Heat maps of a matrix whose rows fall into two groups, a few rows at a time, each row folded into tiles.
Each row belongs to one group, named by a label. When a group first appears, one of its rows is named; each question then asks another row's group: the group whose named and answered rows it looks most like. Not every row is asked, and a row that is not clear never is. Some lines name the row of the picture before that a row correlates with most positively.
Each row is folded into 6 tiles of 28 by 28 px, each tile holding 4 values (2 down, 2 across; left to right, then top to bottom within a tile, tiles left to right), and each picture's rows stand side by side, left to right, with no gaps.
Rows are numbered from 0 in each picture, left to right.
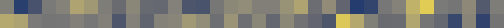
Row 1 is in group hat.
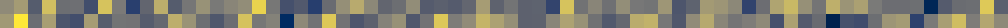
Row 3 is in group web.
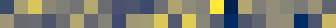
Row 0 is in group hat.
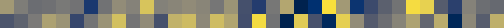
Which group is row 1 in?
web
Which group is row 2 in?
hat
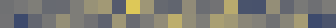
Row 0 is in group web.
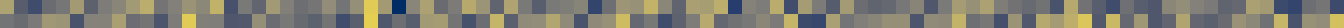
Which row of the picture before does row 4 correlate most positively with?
0
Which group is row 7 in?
hat
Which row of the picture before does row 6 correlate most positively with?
1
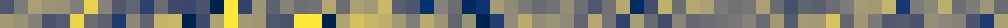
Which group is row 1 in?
web
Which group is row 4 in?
hat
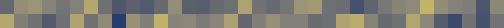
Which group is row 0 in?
hat
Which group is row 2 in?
hat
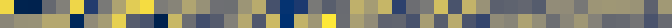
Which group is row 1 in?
hat
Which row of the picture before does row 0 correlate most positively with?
1
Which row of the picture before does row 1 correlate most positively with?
0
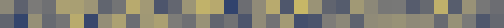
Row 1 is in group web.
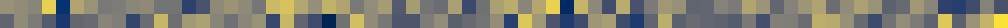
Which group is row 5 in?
hat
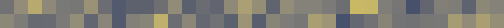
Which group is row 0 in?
hat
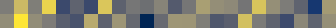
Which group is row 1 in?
hat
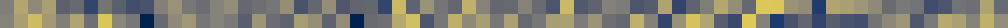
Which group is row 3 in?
web
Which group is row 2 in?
web
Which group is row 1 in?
web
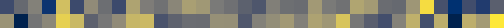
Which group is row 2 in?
hat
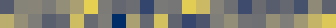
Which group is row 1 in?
hat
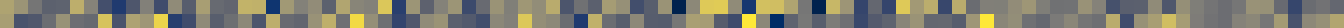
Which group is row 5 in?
web
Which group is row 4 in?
hat
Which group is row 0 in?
hat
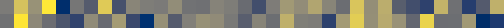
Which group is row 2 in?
web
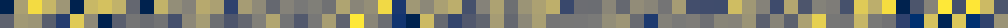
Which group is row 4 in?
web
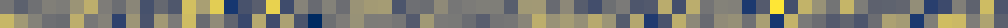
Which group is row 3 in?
web
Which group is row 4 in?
web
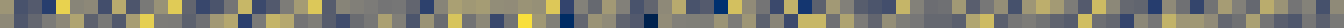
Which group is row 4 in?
web
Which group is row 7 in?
hat
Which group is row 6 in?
hat
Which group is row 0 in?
web
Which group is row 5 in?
web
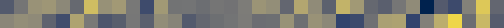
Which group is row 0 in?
hat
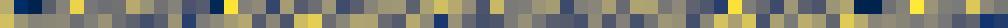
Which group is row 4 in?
web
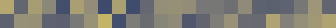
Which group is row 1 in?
hat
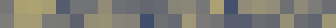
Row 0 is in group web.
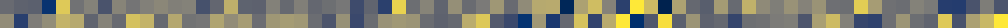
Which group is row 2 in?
web
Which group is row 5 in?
hat
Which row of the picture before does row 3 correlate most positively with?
1
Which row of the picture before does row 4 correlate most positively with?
1
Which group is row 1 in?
web
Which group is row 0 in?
web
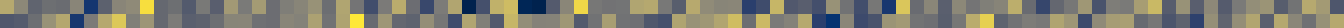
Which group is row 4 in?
web
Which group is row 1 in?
web
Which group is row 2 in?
web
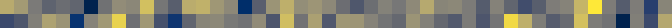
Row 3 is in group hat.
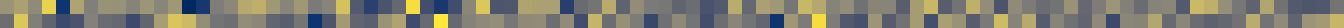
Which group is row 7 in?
hat
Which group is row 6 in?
web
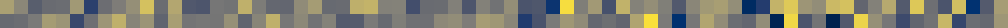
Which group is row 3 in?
web
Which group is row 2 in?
hat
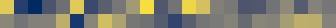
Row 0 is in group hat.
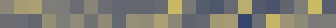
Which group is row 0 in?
hat
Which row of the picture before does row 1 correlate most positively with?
0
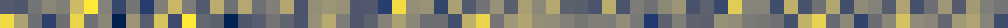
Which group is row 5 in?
web
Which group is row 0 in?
hat
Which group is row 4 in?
web
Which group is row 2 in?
web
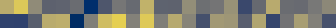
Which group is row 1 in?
web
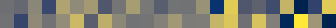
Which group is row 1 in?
web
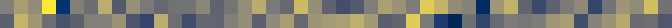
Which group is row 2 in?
hat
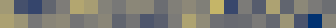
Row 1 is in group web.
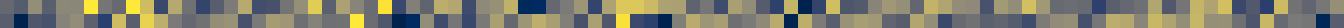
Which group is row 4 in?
web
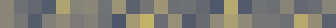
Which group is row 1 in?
web
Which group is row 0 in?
web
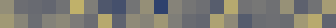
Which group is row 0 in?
hat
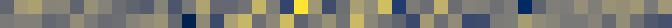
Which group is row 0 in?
hat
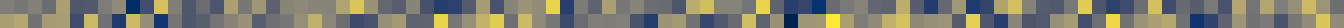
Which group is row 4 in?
hat
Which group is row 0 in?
web
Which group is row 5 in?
web
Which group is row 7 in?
web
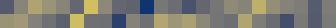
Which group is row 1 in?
hat
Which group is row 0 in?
hat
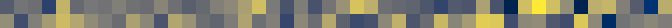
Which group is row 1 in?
hat
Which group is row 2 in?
hat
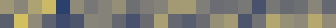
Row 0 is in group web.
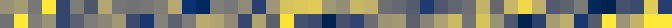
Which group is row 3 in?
hat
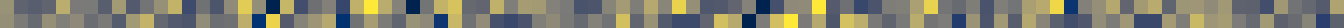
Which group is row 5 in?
hat
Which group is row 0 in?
web
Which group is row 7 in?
web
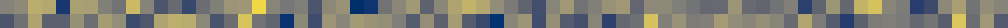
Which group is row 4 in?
web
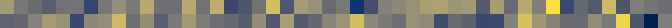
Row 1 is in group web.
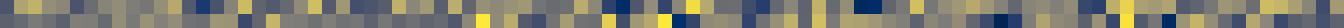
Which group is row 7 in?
hat
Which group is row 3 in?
hat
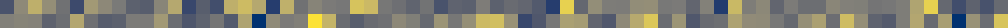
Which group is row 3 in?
web
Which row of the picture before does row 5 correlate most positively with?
3
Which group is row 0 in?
hat
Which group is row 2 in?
hat
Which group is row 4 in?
web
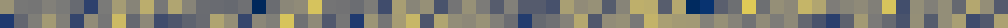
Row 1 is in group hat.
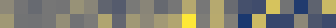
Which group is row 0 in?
hat
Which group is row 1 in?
web
